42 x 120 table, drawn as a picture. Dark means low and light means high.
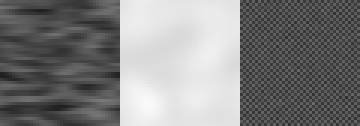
It is made of 1 by 3 panels. Panel 1,1: low, streaked across. Panel 1,2: very high, smooth, faint in contrast. Panel 1,3: low, checkered.
